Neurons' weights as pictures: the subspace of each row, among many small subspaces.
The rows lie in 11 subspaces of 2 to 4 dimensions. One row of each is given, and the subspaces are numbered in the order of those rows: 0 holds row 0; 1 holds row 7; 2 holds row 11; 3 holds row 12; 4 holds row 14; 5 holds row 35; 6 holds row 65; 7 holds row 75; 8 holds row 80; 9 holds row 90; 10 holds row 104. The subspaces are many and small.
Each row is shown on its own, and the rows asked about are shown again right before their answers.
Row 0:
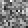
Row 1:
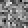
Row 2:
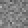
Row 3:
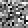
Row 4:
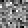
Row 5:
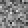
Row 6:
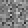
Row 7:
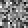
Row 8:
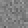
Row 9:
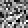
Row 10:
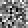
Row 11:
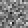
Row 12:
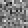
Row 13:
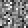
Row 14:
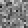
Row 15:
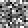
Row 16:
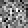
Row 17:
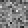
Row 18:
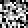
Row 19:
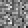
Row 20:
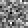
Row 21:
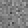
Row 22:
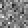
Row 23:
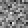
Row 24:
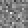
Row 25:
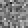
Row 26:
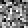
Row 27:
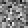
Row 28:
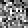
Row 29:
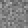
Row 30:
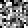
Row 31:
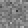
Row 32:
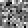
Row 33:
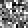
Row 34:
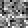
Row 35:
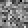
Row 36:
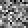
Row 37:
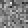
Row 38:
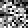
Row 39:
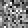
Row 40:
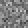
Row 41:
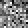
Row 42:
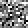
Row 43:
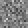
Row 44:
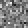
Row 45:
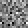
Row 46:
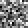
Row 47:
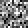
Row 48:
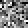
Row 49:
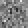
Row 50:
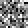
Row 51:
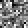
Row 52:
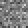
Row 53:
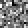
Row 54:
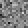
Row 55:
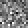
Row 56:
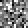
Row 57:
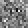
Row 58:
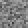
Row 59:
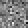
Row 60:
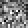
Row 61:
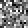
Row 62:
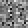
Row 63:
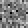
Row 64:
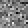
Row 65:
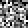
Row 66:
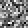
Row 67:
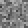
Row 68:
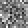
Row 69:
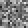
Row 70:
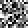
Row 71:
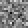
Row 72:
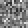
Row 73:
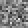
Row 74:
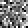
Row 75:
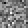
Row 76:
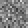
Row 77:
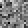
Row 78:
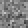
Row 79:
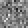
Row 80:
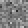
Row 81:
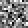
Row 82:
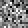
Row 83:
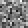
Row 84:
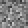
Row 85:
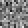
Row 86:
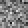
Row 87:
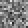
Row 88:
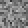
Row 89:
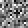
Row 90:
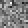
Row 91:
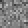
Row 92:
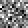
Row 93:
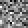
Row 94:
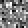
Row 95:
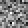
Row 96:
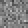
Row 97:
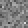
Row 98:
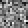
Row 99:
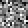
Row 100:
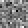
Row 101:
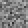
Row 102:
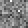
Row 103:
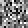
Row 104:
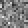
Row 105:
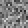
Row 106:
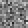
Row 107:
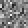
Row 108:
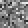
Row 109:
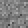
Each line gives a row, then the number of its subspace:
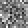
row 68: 7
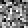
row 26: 4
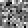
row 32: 5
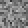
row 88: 5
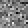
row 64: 9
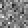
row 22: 10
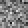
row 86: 2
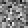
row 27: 4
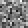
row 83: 4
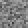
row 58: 7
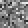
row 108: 9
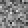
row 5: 2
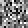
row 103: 10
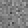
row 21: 0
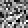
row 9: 7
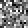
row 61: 3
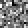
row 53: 3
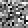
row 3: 10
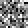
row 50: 0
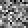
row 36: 1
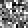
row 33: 8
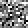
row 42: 10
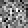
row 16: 3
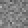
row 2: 1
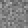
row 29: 7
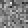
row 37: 9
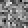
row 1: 5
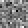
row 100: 8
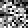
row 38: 9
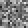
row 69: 1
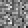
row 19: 1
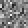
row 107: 9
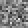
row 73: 1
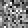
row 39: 9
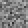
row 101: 7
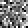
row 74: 1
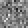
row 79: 4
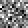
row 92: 9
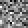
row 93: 1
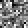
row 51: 4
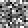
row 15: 8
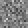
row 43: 10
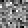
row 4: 8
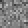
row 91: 6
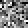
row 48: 9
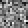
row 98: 6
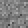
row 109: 0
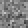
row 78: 0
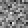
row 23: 2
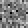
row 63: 8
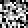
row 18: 8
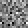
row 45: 0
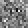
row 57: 3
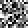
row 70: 7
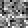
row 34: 0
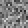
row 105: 7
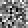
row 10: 3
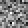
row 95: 2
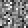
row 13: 1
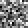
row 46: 2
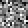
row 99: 6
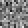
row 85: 1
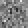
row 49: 4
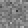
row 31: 8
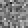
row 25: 5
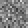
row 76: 10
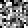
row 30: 4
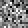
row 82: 9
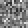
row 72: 3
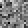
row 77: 4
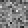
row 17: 8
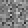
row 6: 6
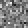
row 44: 3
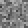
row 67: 4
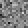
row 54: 7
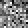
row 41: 9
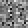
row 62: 6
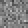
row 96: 10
